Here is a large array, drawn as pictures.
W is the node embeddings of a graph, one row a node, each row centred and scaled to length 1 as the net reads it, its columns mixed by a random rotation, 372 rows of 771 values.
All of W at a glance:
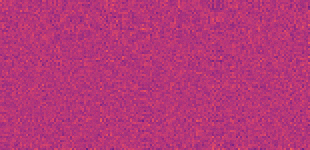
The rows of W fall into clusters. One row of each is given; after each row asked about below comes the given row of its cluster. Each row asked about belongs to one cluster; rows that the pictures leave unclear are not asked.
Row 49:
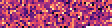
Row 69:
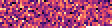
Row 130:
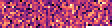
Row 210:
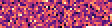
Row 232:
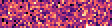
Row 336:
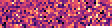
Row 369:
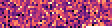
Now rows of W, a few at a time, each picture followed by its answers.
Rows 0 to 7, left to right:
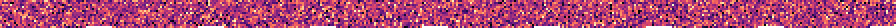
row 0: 210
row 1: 336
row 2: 336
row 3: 232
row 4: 336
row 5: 369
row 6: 369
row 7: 49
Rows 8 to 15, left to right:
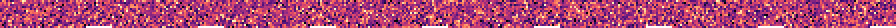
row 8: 336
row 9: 210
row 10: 336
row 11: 336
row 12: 336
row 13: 232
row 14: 210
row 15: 49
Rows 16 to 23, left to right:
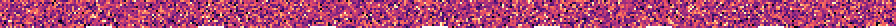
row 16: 336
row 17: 336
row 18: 69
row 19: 232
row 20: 336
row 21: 69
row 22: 369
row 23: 369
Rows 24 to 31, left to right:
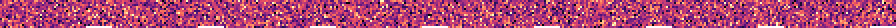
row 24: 336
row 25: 210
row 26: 369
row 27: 210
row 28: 130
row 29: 369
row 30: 232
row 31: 130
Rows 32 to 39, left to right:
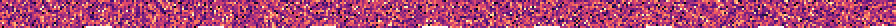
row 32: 49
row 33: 49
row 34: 49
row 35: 369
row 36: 130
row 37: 232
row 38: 210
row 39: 69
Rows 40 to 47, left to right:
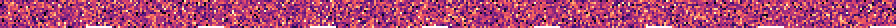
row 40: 232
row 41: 49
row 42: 232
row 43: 69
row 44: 69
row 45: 232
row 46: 210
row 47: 130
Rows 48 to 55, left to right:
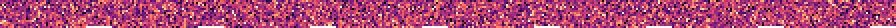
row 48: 130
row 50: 232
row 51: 130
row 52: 232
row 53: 130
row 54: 69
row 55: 210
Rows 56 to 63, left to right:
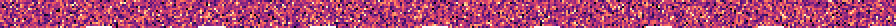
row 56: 69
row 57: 336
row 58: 232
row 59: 69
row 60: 369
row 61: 49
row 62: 210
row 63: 210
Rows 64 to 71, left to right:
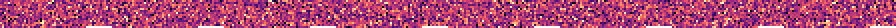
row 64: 369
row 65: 69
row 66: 210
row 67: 369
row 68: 210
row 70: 369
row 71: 369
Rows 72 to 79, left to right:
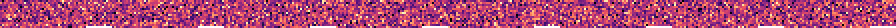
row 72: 232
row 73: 369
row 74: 130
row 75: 210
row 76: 232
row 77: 210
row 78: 130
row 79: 130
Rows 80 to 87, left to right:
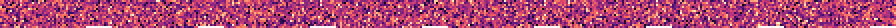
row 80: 69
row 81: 210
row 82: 336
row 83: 130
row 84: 336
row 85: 336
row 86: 232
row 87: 69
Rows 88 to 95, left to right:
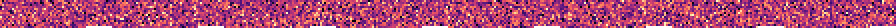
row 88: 210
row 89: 232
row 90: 130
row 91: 69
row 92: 210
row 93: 232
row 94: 210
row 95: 130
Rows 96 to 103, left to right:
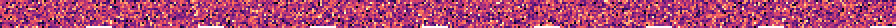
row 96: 69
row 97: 232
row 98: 336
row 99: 232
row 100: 369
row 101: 210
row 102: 49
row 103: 69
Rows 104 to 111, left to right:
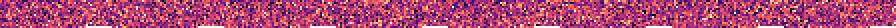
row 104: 232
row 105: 210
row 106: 130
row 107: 369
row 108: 130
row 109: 210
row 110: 130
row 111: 69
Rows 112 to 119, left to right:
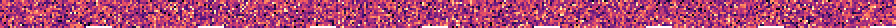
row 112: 336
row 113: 49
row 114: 369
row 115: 49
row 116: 336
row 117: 69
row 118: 130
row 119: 69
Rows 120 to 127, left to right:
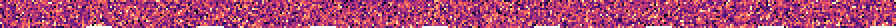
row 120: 369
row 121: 210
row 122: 69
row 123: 130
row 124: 49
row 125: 336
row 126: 336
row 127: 369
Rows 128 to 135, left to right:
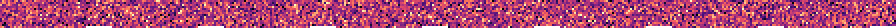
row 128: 336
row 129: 210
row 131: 336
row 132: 69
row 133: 210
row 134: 49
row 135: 130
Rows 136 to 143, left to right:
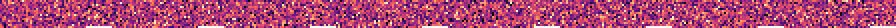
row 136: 336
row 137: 369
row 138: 232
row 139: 369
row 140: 232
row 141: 49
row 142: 210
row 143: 210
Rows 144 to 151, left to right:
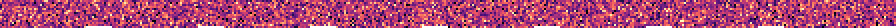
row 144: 210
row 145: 232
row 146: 232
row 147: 232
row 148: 69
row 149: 49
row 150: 336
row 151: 369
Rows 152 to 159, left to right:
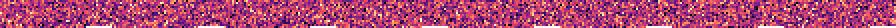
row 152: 336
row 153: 369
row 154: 336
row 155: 130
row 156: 232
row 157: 130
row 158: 369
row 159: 69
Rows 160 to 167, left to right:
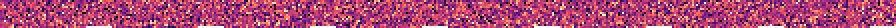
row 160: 130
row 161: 369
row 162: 369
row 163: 69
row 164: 232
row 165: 130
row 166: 69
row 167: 336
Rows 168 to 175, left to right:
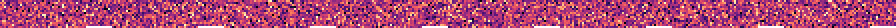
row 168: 130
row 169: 49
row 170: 210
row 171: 49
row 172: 69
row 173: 130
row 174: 232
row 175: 210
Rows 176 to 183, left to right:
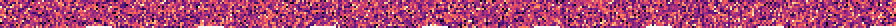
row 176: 69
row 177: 369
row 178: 49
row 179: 369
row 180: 69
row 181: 369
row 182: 49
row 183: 336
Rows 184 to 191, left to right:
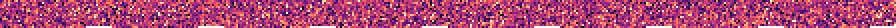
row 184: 336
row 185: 369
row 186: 130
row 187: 336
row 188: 369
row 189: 49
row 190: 130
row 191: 336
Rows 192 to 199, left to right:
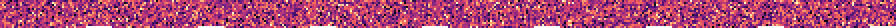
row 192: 130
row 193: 69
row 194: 232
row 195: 210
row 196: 369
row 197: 336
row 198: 49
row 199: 232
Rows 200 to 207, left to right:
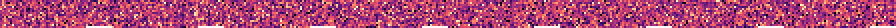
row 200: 130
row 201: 232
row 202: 130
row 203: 369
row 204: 336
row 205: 69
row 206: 210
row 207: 369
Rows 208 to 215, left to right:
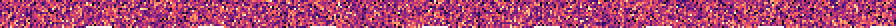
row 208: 49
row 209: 69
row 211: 130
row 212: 49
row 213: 69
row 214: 130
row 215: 130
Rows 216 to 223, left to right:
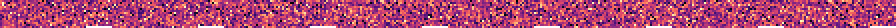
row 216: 130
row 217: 130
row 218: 49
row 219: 210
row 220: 210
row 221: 69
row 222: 69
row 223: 210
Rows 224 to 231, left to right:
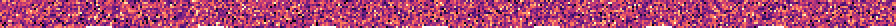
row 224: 336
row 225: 232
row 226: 369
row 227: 130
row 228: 49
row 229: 369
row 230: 49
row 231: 210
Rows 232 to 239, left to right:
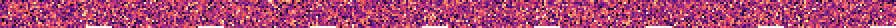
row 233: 69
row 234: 210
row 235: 336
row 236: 336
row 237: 210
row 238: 232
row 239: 69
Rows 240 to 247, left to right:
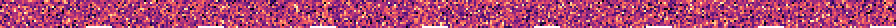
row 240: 210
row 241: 69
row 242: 130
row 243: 232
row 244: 369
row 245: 130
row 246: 369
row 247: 130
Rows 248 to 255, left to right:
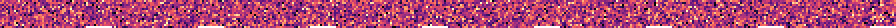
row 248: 49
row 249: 369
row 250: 232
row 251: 369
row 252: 69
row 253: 336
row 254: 210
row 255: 336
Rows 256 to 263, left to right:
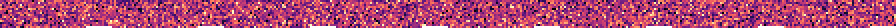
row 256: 69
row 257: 130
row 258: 232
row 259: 232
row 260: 130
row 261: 130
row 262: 369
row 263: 210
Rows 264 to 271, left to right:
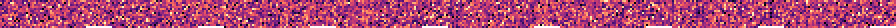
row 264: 232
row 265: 69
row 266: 69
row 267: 336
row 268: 369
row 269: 210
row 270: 49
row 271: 336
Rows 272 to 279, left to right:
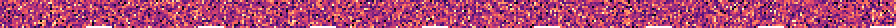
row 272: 369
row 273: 69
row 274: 210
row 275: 69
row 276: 49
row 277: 210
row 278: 49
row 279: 336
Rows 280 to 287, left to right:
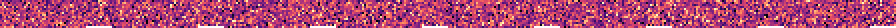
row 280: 130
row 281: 232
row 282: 336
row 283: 232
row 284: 369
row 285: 336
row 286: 210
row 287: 336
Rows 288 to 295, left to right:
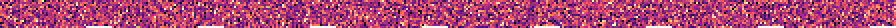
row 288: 69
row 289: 49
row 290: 232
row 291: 210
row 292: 369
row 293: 369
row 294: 49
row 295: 69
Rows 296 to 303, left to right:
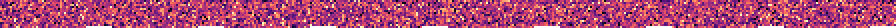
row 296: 69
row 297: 69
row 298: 232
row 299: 49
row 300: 69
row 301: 69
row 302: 336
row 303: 69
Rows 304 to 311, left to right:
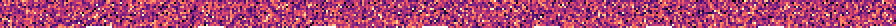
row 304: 336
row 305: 369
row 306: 49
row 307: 130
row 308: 210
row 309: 130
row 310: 49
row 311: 130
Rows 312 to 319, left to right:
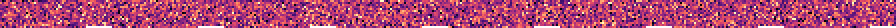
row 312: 232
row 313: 69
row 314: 232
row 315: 210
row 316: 336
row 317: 369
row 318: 130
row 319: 232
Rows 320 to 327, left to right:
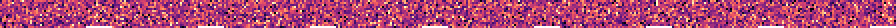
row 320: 336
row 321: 232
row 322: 369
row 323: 369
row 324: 69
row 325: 336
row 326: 69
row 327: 130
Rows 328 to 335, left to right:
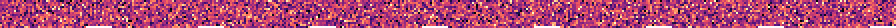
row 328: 49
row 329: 69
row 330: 210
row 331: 336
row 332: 232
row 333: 369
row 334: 69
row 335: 69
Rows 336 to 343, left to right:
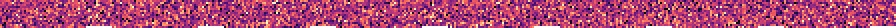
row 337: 369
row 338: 369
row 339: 336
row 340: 369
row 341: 130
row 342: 130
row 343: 210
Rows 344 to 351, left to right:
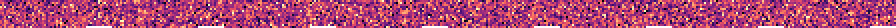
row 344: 130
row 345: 336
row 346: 232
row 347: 210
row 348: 69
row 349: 130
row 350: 69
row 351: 210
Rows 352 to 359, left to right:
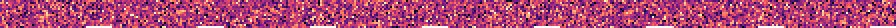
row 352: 49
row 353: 210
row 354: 336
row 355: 369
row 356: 49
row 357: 210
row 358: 232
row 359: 130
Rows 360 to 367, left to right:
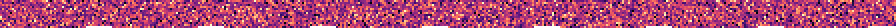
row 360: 210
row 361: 69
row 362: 210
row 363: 210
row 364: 232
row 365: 232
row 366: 210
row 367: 210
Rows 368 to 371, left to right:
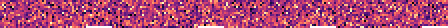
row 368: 130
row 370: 130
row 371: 49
